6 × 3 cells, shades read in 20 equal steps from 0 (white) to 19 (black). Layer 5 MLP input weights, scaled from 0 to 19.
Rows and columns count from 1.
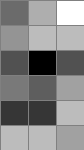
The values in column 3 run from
0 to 13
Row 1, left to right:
11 6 0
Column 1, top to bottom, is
11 8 13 10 15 5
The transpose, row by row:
11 8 13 10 15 5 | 6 5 19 12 15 5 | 0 5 13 7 5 7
